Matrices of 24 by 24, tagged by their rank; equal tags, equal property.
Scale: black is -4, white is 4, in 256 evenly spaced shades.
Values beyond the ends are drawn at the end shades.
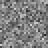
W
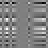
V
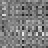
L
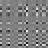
V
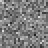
W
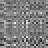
L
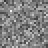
W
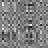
L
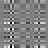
V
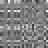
L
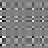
V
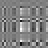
V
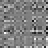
L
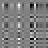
V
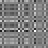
V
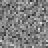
W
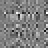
L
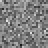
W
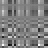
V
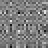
L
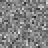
W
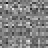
L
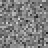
W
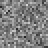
W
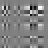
V
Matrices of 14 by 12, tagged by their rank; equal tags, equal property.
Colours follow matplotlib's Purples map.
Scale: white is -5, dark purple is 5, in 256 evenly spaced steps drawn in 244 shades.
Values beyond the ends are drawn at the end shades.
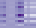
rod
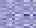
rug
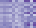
rug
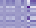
rod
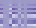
rod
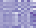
rug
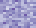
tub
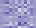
rug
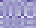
rug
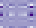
rod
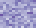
tub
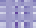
rod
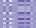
rod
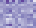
rug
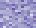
tub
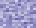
tub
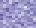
tub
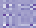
rug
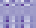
rod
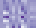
rug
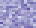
tub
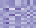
rug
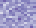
tub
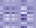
rod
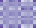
rod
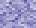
tub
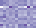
rug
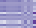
rod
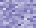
tub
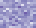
tub
